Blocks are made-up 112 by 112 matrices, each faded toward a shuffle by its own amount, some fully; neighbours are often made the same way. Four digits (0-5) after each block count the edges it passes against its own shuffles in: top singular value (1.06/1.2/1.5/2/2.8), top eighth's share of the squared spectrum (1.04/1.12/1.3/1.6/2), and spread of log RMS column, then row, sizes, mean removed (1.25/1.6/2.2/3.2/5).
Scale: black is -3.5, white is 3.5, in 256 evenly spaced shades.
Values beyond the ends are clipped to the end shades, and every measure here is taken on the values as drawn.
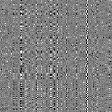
5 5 4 3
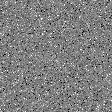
0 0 0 0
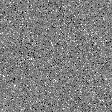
2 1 0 0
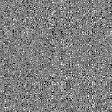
4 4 3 3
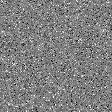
2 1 0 0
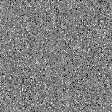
3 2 1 1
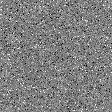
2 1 0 0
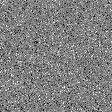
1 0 0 0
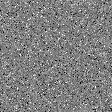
1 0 0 0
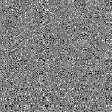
4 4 2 2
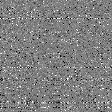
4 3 0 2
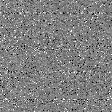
3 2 0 2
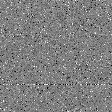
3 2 0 1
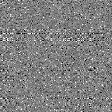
4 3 1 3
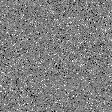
0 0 0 0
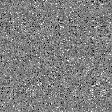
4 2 1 1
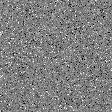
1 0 0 0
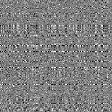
5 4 3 4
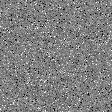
0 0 0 0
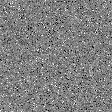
0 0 0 0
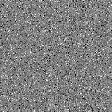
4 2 1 1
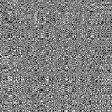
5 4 3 3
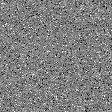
2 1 0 0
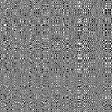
5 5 4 4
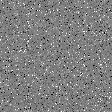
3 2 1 0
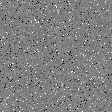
0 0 0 0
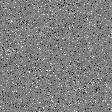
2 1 0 0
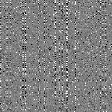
5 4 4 2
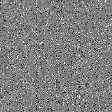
3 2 1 0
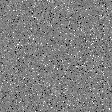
2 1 0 0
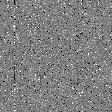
3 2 1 0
